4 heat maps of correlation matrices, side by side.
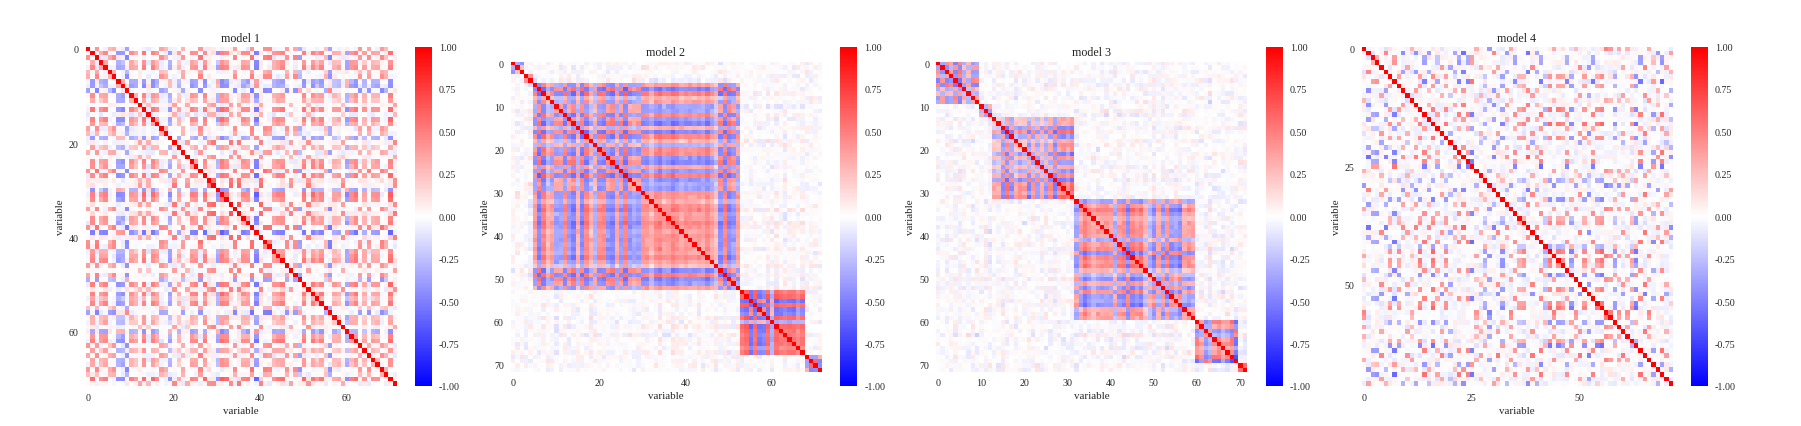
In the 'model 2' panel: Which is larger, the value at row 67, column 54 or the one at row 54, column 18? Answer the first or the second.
the first
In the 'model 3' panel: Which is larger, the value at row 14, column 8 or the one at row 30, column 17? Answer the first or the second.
the first
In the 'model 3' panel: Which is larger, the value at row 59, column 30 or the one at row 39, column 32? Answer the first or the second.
the first
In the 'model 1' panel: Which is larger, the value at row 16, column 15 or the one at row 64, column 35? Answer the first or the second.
the first
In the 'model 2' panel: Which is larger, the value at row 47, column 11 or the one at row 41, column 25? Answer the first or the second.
the first
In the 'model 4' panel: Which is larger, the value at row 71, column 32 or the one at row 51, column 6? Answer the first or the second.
the second
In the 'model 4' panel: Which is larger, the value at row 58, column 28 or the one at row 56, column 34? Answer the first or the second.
the second
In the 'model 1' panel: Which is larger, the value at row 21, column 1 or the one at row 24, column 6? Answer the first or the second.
the first
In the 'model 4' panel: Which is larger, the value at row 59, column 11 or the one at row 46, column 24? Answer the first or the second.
the first
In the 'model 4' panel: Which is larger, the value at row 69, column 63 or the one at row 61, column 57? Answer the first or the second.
the second
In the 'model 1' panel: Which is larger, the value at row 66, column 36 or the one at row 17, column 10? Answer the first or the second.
the first
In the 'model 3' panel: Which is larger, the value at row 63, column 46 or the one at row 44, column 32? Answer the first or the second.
the second
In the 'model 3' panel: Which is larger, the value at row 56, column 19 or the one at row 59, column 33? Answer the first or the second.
the second
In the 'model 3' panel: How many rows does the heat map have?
72
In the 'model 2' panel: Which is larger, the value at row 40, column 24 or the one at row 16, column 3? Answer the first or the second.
the first
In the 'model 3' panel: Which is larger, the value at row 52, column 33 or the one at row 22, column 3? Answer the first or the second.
the second
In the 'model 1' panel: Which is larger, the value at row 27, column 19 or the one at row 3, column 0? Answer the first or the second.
the second
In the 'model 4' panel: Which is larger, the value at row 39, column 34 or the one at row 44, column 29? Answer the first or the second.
the first
